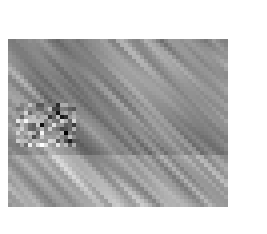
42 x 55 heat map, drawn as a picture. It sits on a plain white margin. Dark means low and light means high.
Histogram: heavy tails on both sides. Seam: horizontal, 70% of the way down, the bottom part higher. Average level on the scale: 60%. Mirror symmetry: none. Odd patch: rougher, in the middle left.
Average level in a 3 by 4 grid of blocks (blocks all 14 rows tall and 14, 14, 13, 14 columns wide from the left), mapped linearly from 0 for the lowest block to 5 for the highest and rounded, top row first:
1143 | 3021 | 4544
